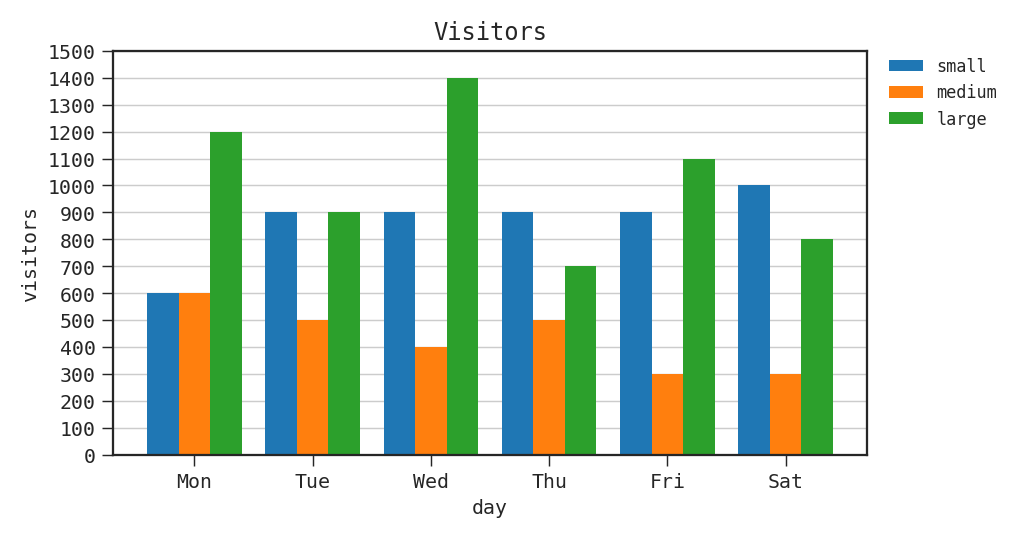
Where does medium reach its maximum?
Mon
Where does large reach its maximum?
Wed
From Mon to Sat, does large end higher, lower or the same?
lower
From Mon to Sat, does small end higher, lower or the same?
higher
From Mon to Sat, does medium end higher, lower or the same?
lower
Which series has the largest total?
large
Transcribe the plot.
Title: Visitors
x-axis: day, ticks Mon Tue Wed Thu Fri Sat
y-axis: visitors, ticks 0 100 200 300 400 500 600 700 800 900 1000 1100 1200 1300 1400 1500
Legend: small, medium, large
Values:
small: 600 900 900 900 900 1000
medium: 600 500 400 500 300 300
large: 1200 900 1400 700 1100 800
